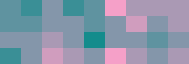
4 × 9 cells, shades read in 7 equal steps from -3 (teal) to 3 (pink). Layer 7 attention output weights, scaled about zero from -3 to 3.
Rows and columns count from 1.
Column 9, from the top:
1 1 0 1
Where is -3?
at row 3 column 5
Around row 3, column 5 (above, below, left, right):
-1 0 0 0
